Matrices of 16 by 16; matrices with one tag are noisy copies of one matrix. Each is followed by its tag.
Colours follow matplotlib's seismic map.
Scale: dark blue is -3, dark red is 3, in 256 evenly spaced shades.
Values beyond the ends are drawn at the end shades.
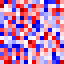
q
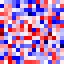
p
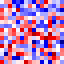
p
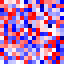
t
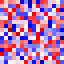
t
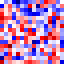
p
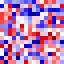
p
